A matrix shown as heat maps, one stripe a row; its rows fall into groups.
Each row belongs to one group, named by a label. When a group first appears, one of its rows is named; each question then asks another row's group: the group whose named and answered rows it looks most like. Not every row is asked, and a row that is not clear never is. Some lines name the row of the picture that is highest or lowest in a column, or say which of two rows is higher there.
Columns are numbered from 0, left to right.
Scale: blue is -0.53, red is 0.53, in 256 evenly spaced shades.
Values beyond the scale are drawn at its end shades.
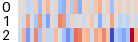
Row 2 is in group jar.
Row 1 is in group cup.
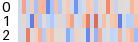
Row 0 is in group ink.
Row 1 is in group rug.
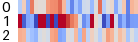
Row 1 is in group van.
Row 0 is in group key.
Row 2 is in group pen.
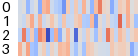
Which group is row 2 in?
ink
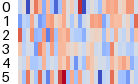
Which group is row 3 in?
van
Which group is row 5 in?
cup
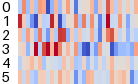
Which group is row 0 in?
ink
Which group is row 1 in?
pen
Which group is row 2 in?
cup
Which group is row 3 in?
key
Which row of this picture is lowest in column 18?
3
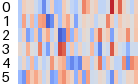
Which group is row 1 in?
ink
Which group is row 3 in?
cup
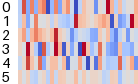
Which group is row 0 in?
ink
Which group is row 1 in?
jar
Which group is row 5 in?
van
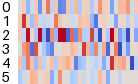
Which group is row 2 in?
cup
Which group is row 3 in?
rug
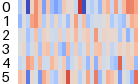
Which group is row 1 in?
jar
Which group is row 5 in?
rug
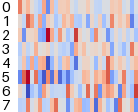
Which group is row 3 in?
jar
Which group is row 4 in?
ink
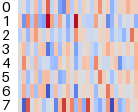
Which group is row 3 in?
ink
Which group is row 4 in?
rug
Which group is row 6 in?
ink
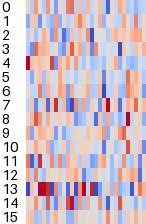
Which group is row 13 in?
jar
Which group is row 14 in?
cup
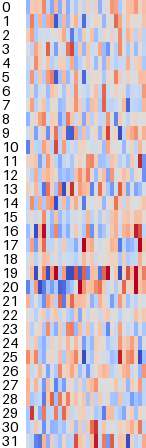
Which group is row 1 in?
ink
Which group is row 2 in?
pen
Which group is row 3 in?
cup
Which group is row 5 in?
ink
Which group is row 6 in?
rug
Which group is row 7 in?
rug
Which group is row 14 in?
ink
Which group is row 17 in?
jar
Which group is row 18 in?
jar
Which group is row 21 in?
van
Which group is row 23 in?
cup
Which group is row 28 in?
van
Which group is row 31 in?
rug
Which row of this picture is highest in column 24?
20
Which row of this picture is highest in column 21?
31
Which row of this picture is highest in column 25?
19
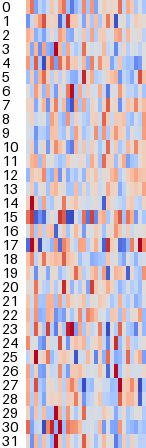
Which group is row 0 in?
pen
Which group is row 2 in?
pen
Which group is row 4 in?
van
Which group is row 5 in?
jar
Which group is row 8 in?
rug
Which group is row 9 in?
rug
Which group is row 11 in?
rug
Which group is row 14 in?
key
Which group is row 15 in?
pen
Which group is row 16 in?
ink
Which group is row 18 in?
key
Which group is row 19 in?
rug
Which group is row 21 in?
van
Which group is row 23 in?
cup
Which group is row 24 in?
pen
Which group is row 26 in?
pen
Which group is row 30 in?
van
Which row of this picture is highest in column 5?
23
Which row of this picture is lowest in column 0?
17
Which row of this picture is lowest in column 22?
1
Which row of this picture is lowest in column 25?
19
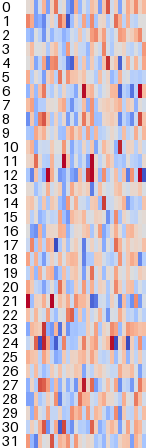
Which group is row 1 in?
pen
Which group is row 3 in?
rug
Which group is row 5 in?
van
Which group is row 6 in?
jar
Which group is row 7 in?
pen
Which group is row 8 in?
jar
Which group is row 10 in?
pen
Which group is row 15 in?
pen
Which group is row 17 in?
ink
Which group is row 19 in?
ink
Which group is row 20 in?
pen
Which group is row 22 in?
cup
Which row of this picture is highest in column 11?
22
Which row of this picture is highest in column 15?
12
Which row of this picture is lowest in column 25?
24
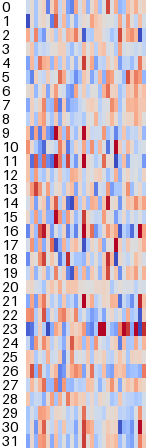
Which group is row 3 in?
pen
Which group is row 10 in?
pen
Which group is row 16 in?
jar
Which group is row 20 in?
van
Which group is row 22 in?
key
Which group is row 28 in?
van
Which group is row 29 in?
jar
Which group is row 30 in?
jar
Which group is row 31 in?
jar
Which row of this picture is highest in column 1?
26
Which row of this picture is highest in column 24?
23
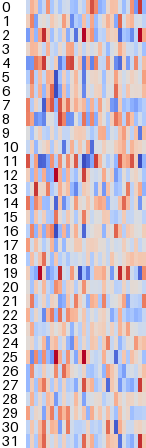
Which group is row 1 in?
pen
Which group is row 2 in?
jar
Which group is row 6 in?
ink
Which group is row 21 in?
rug
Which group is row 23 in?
pen
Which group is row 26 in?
key
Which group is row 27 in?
jar
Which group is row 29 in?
van
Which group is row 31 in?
jar
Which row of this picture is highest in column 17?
11
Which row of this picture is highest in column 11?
4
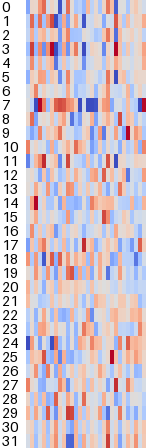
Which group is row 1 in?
ink
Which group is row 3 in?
ink
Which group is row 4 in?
ink
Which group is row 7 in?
key
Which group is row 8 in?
pen
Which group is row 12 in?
rug
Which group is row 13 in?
cup
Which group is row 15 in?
rug
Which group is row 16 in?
ink
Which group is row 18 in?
van
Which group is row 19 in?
cup
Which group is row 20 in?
van
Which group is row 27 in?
pen
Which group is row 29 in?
cup
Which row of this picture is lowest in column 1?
9
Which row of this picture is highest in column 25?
9
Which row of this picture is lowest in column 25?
12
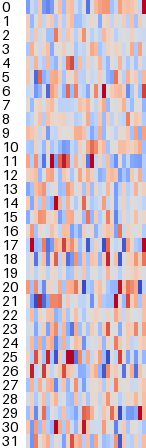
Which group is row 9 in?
key
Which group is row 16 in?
pen
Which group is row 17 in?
key
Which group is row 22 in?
ink
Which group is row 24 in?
ink
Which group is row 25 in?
cup
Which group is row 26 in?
key
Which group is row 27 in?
ink
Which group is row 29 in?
jar
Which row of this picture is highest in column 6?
11
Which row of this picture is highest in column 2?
25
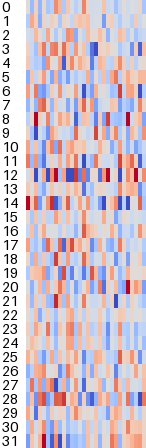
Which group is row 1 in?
key
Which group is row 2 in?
cup
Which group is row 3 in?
key
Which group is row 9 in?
rug
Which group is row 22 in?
cup
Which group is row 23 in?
cup
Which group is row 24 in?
cup
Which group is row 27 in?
ink
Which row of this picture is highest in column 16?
19
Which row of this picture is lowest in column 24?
20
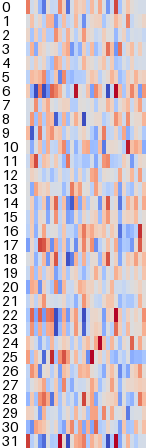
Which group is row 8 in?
ink
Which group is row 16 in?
jar
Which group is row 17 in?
jar
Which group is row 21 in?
jar
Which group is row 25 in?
van
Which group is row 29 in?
rug
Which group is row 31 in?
pen
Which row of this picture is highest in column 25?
10
